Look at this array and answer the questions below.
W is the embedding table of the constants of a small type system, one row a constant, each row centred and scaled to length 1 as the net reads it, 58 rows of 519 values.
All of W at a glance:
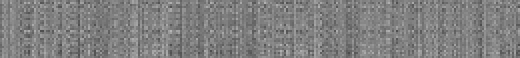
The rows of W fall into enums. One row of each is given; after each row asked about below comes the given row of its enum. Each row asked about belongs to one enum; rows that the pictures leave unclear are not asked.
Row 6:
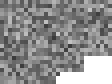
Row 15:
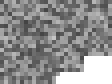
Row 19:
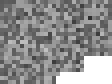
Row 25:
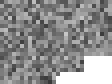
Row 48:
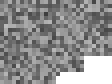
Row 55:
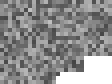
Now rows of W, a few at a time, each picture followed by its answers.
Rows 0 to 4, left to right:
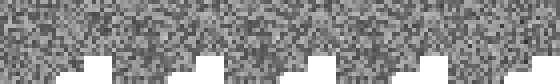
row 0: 48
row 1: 15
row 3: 15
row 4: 19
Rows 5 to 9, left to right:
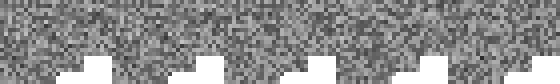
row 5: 6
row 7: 48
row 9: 19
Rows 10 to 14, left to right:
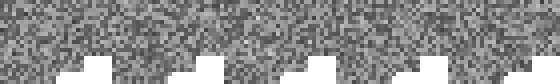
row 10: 19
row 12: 19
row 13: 48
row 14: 55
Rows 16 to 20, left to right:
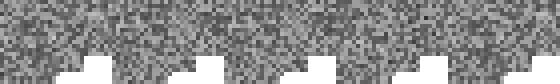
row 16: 15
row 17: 48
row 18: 48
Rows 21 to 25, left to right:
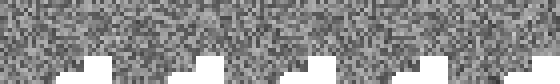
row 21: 55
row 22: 15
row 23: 55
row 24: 55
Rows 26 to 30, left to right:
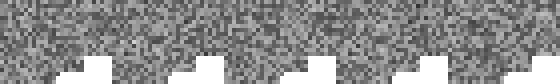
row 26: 55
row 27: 19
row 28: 48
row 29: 19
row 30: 15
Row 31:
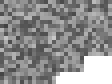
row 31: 15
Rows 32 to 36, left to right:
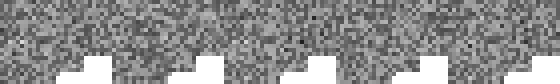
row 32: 19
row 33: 15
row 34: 19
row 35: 48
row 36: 19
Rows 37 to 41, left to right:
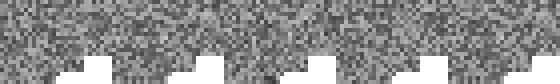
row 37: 55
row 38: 15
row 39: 25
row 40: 48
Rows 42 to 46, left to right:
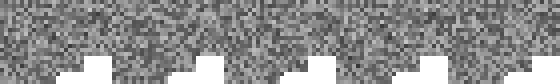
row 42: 6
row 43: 15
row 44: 55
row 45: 6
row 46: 48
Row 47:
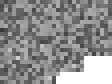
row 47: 19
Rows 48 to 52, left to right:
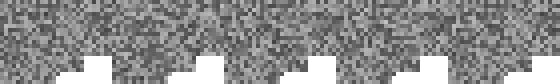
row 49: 15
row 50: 55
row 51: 55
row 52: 48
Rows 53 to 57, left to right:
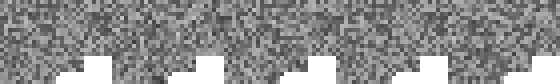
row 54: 25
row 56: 48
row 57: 15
